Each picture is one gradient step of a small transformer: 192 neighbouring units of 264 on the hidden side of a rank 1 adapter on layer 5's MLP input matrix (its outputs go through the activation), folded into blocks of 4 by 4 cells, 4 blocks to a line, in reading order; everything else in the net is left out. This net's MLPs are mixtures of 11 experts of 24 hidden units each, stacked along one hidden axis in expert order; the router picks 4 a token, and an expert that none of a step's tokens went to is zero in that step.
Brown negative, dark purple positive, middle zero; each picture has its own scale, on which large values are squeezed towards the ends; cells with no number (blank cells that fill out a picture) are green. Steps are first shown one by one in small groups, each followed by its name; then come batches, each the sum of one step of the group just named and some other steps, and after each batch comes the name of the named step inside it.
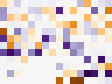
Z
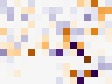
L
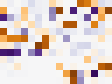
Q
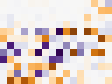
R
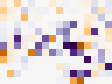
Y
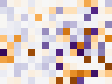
L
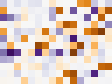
Q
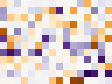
Z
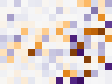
L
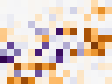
R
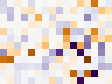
L
